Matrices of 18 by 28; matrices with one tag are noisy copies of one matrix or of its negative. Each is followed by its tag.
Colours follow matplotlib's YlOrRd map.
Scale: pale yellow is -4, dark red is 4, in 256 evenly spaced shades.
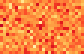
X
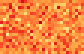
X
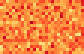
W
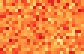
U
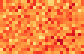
U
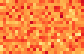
W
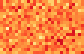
U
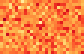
X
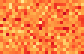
X
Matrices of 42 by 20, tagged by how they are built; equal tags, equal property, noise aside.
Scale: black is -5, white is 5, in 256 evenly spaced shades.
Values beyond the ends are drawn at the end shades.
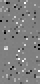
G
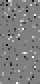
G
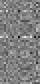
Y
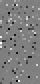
G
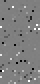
G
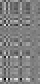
Y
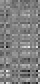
Y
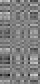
Y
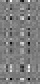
Y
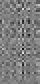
Y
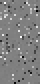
G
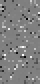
G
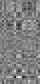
Y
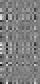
Y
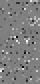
G
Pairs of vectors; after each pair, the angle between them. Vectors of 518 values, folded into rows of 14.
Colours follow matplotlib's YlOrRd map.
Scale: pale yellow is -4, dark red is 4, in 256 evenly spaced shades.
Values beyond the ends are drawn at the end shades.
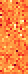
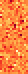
nearly opposite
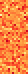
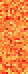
partly opposed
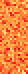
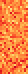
partly aligned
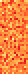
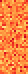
partly opposed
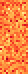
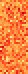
nearly opposite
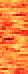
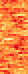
nearly opposite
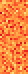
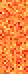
nearly parallel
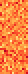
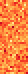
partly aligned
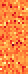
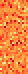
nearly parallel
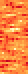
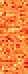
partly aligned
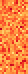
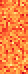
partly opposed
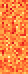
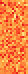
partly opposed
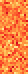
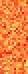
orthogonal
